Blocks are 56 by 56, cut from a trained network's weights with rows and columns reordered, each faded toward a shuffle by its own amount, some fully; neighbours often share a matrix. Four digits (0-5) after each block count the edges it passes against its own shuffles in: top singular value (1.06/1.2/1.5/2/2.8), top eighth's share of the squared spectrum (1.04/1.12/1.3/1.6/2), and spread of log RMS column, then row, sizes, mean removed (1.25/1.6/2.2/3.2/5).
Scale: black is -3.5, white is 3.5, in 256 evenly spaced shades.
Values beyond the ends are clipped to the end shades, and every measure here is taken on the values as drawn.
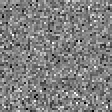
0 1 0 0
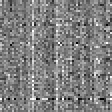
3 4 2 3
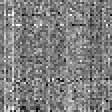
4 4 2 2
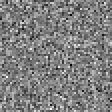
0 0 0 0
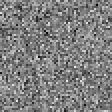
0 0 0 0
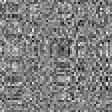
4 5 3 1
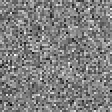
1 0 0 0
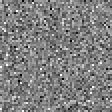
0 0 0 0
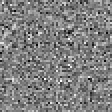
2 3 1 2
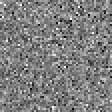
0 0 0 0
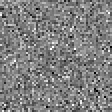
0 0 0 0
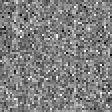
0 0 0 0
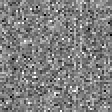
1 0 0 0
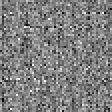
2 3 0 2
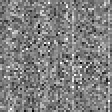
2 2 1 1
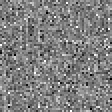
1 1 0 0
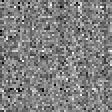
2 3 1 2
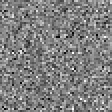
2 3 1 1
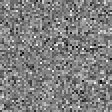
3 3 1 1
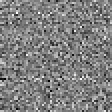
3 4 2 2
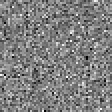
2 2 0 0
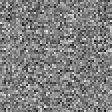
3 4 2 1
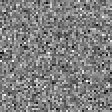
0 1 0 0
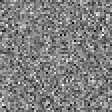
1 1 0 0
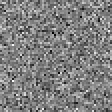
1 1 0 0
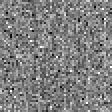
1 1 0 0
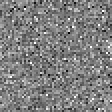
0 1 0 0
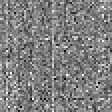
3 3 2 1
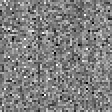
1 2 0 1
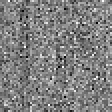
2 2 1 2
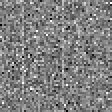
1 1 0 0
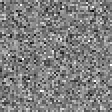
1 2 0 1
